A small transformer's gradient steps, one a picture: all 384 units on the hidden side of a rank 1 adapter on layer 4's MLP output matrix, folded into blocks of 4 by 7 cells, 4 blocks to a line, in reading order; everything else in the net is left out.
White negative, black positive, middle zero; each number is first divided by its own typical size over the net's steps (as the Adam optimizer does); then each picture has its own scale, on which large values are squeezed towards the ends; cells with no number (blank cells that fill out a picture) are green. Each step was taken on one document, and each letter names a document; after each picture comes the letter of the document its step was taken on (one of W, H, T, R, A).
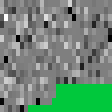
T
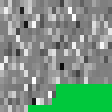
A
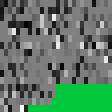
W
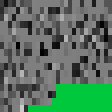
A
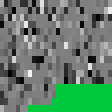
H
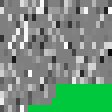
T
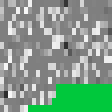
A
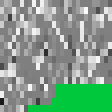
H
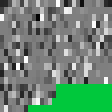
W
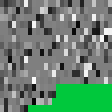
A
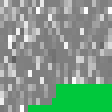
T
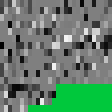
W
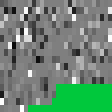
T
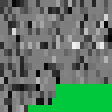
W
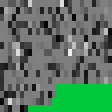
A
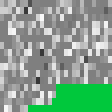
W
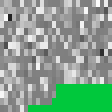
H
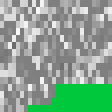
H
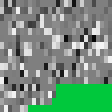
W
